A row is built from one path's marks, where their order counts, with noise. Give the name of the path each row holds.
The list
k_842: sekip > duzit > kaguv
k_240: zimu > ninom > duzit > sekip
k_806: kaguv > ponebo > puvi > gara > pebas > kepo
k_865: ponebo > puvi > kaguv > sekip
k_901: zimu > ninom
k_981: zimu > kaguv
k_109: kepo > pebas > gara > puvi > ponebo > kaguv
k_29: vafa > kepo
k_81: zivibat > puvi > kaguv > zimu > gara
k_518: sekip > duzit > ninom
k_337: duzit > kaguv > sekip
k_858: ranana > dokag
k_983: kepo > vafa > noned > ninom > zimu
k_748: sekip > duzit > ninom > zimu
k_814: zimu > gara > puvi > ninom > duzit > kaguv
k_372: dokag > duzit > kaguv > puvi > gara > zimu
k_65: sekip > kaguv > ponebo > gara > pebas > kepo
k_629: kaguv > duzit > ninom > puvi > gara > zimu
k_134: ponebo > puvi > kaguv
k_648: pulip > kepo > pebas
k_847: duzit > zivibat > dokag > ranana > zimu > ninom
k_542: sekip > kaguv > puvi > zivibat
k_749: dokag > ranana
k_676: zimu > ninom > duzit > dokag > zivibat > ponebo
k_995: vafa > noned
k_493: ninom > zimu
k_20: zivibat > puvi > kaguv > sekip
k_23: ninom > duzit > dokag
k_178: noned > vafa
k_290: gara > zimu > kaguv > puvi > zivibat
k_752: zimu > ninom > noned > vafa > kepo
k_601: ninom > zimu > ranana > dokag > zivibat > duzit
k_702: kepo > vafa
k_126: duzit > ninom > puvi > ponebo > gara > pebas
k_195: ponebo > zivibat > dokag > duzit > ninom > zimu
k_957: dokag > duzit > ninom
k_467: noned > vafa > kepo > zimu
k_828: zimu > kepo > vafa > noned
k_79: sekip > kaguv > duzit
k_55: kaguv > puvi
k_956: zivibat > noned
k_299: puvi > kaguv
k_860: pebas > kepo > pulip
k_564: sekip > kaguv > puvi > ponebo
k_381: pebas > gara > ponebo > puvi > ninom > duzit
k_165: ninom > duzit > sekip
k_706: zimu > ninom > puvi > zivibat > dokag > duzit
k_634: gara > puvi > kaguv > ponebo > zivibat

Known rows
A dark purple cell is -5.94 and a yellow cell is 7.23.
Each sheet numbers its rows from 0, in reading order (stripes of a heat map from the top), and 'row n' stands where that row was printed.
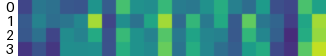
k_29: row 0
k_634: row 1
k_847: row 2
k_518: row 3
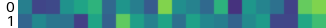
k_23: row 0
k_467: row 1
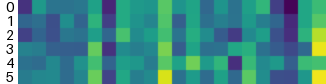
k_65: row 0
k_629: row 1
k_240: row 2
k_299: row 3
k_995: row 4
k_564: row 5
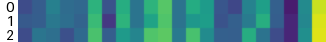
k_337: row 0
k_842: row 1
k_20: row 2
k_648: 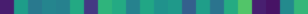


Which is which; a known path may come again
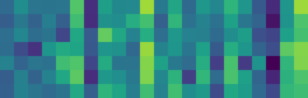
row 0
k_109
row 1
k_81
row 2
k_467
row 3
k_957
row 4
k_858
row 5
k_126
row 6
k_828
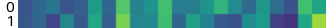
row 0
k_702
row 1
k_748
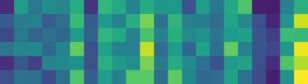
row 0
k_648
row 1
k_865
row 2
k_752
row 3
k_564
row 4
k_518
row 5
k_20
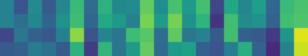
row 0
k_178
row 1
k_995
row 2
k_542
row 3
k_842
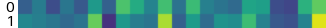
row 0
k_983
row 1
k_134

